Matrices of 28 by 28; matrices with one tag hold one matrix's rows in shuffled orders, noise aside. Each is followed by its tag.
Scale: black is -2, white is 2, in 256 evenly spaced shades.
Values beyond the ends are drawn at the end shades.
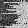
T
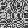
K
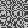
K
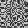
K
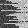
T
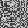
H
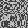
H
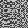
H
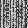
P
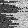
T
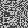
H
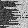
T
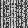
P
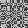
K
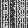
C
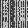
C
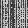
C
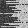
T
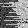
T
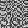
K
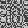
K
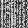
P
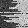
T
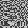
H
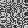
K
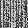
P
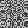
K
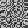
K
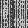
C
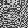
H
